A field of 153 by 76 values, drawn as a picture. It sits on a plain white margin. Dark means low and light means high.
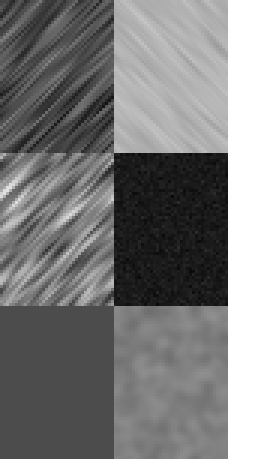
It is made of 3 by 2 panels. Panel 1,1: low, slanting up to the right. Panel 1,2: high, slanting down to the right, faint in contrast. Panel 2,1: middling, slanting up to the right, strong in contrast. Panel 2,2: very low, fine-grained, faint in contrast. Panel 3,1: low, flat. Panel 3,2: middling, blotchy, faint in contrast.
